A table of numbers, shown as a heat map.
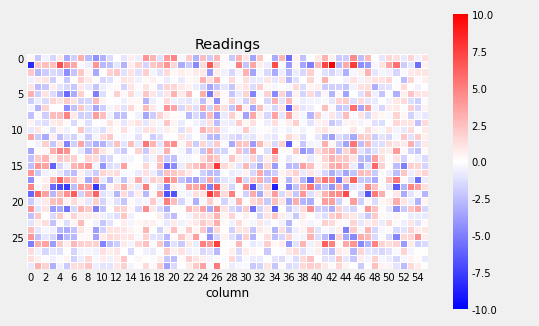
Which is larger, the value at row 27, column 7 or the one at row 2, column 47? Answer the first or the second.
the second
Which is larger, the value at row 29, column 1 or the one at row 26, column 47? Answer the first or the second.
the first
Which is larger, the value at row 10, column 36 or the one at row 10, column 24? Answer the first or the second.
the second
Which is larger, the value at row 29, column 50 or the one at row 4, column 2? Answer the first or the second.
the first
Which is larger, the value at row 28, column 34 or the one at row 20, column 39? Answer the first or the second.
the first
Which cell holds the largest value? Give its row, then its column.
1, 42
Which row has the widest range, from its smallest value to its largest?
1
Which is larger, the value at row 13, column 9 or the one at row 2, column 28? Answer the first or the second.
the first
